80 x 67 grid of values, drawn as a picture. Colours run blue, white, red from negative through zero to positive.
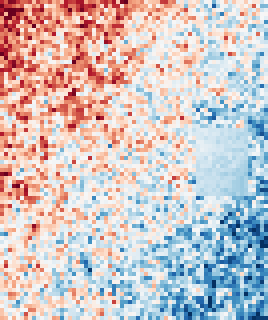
No single row or column stands out from its neighbours. The ninth with the highest average is the top left. The middle right is the calmest part. There is an overall slope up to the top left. In the middle right lies a patch that is calmer than the rest. There are no regular stripes. The ninth with the lowest average is the bottom right.
